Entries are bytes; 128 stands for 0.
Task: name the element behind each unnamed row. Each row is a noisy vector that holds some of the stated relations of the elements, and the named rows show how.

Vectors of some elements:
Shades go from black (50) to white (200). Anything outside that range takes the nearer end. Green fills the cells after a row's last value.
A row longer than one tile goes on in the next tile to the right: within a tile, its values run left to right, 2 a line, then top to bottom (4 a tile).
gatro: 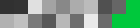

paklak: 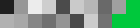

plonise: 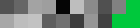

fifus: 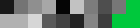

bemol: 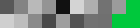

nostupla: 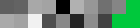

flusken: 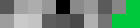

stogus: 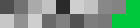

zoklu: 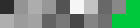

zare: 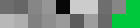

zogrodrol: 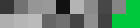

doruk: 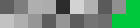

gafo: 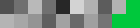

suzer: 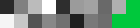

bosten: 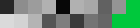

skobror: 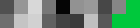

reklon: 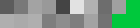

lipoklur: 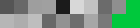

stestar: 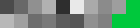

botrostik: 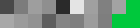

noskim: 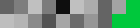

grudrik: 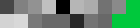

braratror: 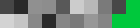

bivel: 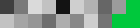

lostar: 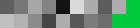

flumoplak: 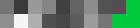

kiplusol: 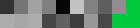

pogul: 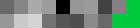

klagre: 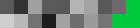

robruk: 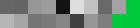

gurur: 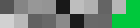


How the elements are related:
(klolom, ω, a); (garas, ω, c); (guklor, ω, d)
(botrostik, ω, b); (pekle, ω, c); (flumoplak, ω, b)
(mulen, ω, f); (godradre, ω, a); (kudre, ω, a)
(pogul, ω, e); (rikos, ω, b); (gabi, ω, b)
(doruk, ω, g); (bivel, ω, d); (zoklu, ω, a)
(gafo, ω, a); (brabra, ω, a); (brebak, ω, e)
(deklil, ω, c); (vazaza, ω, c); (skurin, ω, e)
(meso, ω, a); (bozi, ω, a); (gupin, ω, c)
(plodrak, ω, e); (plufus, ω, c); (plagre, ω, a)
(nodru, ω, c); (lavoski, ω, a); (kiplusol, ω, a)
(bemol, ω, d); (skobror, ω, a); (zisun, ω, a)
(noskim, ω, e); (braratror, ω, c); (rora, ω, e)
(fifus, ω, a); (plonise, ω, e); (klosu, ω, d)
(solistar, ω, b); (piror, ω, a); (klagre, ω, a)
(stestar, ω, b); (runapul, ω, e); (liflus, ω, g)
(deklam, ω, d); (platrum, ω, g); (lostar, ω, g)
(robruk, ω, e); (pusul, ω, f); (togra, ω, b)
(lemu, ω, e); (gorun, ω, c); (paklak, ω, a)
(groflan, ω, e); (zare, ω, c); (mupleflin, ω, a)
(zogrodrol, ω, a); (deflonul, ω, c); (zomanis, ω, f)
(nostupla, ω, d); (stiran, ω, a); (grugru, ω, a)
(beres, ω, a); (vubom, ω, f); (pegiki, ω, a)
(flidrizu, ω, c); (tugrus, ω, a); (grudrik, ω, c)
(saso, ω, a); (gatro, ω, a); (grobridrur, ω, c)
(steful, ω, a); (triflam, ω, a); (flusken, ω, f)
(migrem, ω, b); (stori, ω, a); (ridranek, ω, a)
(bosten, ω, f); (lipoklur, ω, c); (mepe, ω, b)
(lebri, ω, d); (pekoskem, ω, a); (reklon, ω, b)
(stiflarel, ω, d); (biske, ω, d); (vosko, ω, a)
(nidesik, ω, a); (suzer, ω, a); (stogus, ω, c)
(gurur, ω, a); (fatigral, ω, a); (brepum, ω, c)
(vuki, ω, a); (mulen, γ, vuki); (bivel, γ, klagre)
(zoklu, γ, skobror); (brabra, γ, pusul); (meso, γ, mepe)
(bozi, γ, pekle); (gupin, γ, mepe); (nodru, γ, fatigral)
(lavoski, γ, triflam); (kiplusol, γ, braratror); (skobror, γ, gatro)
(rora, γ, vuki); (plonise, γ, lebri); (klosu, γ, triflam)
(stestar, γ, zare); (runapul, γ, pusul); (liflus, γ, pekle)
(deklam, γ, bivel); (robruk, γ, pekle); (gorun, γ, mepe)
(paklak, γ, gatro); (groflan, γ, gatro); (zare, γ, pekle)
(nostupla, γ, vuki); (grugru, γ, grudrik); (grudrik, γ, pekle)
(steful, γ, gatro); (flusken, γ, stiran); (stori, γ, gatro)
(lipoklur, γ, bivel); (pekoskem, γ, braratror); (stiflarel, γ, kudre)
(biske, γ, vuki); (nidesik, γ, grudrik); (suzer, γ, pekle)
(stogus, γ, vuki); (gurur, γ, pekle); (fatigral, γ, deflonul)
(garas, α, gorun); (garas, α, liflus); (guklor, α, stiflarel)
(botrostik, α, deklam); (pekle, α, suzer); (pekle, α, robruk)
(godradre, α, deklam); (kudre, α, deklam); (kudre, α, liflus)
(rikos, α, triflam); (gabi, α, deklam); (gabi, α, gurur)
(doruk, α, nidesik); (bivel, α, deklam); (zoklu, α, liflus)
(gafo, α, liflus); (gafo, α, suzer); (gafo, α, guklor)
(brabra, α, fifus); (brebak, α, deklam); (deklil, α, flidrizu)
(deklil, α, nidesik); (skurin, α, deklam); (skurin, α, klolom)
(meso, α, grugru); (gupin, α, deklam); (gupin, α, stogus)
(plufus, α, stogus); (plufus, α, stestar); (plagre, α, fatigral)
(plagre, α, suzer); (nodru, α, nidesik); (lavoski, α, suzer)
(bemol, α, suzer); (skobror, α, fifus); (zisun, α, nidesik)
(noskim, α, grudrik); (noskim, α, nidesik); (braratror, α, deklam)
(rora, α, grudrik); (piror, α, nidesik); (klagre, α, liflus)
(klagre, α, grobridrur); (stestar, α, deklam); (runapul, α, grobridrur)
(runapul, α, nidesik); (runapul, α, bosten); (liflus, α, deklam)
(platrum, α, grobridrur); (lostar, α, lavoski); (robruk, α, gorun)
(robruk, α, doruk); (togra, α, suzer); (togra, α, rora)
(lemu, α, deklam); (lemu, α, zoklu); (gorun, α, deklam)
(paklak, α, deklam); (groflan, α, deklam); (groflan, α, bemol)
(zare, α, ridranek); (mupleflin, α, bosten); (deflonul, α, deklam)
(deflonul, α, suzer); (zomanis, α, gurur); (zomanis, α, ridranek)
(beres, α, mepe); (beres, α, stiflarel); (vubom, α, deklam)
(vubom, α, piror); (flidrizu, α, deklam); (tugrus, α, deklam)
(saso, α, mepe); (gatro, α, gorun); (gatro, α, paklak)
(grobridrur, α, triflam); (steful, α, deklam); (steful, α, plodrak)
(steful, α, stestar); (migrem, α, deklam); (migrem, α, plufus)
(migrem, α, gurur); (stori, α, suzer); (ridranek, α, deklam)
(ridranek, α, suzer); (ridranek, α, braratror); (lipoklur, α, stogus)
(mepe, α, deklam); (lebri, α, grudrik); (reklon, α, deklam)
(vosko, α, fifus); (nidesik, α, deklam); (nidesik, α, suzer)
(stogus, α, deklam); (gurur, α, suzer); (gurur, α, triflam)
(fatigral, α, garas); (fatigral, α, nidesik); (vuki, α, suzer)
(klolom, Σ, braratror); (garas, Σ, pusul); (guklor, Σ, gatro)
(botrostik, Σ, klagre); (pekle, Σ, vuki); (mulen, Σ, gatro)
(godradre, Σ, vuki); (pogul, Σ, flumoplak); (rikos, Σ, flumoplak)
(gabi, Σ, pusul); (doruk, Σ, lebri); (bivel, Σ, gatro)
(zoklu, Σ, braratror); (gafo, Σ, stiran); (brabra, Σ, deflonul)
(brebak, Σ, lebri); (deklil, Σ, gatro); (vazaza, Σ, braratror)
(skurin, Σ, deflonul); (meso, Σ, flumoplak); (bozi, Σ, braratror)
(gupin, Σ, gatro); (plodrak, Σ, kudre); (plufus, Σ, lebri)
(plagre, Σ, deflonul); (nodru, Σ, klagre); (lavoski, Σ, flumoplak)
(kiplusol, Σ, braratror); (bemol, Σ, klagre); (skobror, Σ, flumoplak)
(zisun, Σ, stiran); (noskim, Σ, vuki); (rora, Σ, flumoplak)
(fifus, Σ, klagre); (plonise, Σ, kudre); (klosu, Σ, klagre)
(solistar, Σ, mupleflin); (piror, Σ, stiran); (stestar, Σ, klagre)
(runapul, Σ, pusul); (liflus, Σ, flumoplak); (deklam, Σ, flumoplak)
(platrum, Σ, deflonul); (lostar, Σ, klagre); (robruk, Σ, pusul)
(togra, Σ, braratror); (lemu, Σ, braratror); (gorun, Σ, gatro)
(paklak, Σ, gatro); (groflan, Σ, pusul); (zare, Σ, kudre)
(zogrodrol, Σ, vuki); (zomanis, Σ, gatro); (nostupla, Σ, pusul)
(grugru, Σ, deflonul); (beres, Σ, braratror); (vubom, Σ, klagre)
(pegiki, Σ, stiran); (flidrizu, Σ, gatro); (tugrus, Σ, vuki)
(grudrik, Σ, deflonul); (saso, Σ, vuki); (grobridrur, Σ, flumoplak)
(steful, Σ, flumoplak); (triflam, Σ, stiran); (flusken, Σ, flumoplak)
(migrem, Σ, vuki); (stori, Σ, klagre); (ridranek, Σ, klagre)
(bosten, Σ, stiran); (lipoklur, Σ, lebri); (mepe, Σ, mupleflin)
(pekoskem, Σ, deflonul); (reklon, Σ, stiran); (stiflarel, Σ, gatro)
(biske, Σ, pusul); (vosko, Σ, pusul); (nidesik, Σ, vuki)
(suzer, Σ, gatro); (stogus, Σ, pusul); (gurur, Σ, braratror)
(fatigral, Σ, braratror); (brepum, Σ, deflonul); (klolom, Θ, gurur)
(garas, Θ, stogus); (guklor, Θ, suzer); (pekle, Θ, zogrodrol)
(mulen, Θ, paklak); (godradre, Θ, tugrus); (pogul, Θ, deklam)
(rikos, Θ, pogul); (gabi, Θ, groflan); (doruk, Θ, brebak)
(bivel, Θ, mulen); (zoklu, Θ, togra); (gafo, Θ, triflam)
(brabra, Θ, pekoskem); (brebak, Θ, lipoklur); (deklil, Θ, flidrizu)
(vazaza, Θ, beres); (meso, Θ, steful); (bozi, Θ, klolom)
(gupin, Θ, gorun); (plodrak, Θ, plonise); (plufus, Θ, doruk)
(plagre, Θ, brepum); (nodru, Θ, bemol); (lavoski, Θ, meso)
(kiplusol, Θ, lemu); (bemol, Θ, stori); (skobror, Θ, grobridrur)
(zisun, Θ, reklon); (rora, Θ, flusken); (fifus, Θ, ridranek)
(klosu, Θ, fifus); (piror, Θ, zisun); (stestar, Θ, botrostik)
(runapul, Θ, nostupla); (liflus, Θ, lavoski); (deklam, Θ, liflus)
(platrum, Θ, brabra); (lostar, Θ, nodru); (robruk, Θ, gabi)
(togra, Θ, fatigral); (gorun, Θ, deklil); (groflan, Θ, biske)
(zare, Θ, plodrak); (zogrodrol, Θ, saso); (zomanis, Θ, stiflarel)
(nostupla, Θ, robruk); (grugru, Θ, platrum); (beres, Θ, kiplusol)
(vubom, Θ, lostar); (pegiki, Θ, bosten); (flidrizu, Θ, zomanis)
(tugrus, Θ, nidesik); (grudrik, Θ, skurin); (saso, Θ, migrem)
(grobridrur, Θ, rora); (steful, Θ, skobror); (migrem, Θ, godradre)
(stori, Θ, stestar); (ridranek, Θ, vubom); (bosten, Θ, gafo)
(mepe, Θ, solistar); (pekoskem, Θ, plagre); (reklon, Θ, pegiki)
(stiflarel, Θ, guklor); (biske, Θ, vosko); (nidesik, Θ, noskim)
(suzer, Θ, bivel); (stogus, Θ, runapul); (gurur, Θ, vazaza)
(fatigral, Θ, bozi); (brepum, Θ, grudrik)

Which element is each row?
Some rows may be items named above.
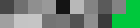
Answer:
solistar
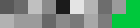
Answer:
skurin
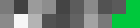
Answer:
flumoplak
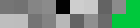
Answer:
pekle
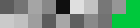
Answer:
nodru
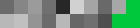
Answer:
togra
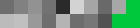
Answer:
togra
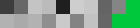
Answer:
gupin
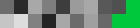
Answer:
lebri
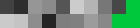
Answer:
braratror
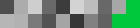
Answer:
stori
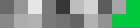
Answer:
steful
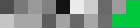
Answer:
vubom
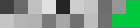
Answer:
flidrizu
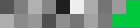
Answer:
lemu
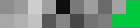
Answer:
rora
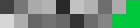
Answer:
nidesik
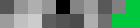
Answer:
flusken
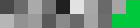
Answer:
beres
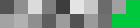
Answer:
groflan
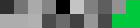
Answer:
kiplusol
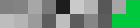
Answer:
runapul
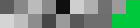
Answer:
bemol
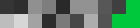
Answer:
pusul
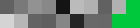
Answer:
gurur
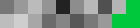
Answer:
lavoski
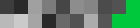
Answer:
stiran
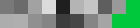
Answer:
liflus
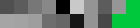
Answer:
bozi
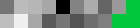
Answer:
grobridrur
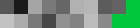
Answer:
kudre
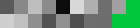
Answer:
bemol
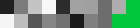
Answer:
suzer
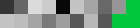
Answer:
guklor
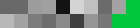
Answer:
robruk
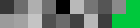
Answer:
vosko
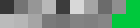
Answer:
mepe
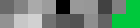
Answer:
pogul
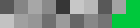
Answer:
zisun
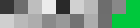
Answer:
gorun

